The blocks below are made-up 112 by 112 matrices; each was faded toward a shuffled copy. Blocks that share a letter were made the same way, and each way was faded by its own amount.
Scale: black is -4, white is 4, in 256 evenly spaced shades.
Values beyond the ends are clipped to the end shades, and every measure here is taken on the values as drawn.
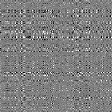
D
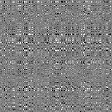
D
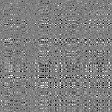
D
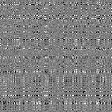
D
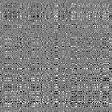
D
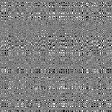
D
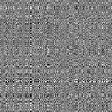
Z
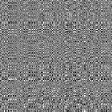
Z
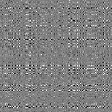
D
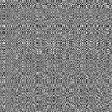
Z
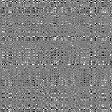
D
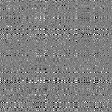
D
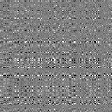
D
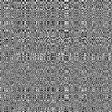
Z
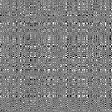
D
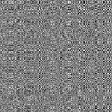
Z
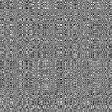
Z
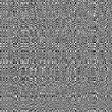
Z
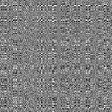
Z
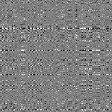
D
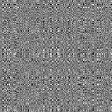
Z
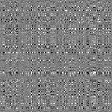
D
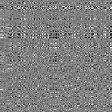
D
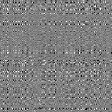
D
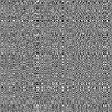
Z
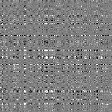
D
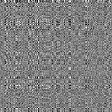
Z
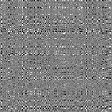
D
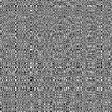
Z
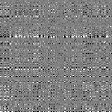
D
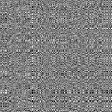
Z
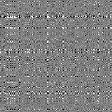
D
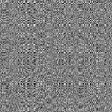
Z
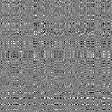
D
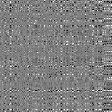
D
